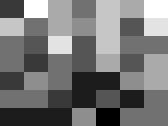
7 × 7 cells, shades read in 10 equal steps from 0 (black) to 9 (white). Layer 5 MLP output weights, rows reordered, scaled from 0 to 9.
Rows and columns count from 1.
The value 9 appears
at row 1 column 2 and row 1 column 7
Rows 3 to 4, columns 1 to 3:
4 3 8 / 4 2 4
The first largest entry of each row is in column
2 7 3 5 7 1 4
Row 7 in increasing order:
0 1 1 1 4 4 5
